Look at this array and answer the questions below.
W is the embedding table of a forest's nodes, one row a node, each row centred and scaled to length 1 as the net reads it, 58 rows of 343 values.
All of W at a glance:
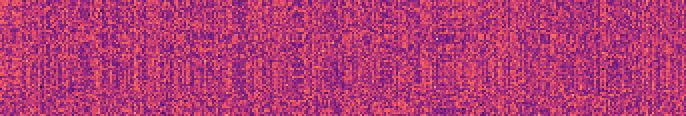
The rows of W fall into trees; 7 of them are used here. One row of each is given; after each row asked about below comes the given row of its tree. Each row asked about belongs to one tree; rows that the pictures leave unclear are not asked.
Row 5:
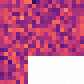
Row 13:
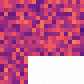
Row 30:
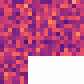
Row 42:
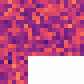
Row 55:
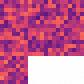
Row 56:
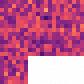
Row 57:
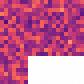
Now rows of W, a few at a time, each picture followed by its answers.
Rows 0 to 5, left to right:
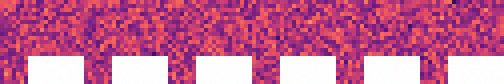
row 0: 13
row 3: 55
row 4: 42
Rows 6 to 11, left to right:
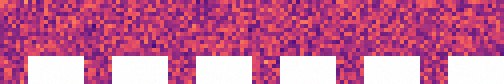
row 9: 55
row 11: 13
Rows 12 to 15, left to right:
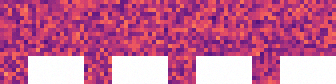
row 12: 30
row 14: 56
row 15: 42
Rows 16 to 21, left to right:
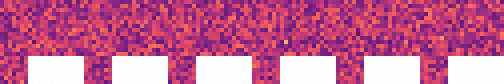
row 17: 55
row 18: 55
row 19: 55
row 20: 56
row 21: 55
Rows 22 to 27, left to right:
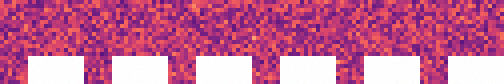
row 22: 13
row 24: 57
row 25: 57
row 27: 55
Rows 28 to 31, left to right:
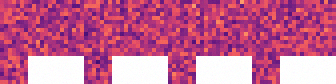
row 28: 5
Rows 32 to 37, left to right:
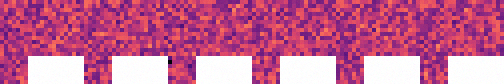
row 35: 13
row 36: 13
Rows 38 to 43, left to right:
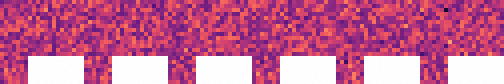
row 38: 56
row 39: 13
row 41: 13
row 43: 13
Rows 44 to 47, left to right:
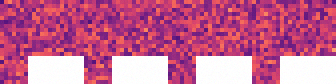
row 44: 42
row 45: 57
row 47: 55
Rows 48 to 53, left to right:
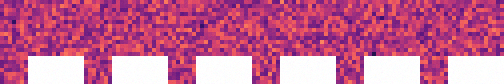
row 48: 30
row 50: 5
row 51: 56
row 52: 56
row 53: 13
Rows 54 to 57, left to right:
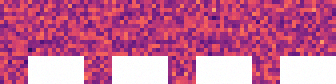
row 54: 55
